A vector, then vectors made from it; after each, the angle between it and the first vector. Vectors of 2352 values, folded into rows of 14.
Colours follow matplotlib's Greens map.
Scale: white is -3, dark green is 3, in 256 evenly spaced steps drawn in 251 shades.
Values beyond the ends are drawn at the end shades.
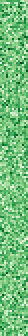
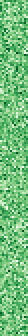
partly aligned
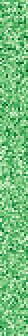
nearly parallel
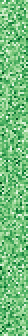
orthogonal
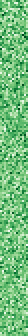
partly aligned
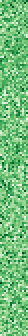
orthogonal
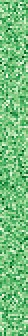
nearly opposite
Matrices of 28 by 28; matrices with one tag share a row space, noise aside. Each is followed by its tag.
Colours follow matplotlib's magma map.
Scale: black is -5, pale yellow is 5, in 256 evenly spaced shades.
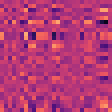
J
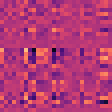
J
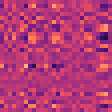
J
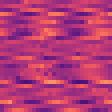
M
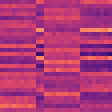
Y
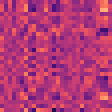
J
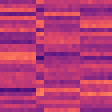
Y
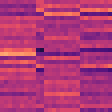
Y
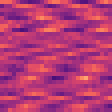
M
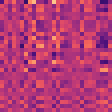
J
